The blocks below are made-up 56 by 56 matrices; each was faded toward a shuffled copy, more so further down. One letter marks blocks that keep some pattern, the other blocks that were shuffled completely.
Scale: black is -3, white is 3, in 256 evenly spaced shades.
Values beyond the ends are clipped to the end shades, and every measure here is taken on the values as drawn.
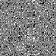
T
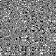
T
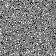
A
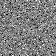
A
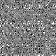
T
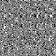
T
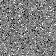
A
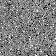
A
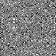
T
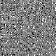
T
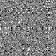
T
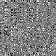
T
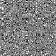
T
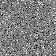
A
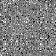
T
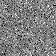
A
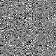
T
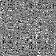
T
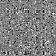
T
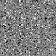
T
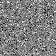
A
